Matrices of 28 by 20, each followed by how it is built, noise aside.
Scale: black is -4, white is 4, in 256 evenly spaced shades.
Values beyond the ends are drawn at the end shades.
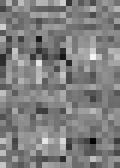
low rank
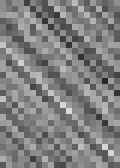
Toeplitz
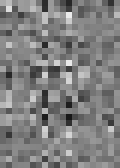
low rank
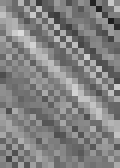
Toeplitz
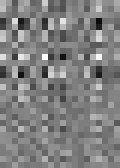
low rank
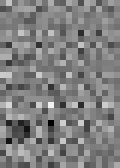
low rank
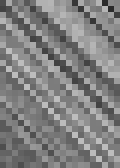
Toeplitz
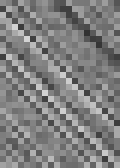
Toeplitz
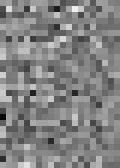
low rank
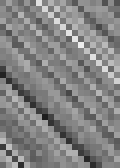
Toeplitz
